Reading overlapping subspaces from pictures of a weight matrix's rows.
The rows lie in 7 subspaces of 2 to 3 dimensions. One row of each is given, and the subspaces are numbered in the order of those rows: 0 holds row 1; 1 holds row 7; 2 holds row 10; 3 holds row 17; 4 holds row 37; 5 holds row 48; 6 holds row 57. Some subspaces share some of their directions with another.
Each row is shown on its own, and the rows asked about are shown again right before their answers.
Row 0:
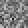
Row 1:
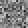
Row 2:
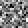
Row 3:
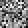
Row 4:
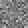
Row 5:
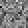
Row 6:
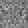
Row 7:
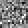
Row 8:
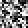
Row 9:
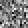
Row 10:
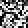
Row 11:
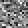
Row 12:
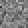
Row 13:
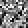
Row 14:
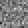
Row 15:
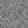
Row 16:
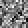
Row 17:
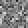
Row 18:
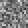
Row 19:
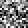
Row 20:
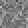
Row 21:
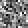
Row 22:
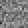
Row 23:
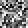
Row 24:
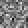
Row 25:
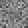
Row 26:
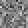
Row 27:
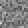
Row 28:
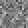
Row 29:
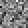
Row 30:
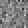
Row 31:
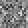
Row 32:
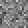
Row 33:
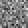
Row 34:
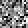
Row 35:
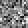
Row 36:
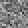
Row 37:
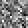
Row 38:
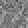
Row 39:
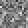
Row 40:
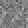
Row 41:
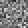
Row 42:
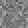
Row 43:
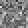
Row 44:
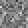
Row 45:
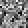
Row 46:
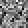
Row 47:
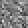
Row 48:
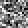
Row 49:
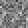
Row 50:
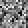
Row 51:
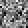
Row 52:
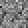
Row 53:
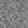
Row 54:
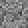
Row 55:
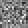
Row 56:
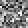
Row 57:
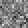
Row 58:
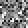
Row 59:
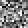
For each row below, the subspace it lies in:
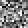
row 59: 0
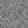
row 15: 2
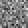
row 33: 1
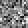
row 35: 6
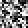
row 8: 4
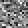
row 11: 5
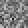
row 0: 2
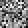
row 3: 3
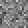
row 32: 3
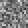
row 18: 5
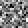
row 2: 2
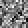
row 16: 6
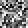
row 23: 3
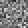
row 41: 0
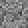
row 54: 0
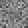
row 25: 3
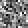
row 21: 5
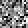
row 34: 6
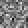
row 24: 2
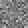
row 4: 3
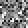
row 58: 5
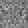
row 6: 1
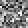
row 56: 0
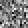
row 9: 6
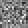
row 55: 1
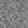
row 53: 2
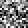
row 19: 2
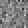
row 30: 0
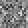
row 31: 1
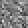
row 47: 4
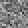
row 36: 5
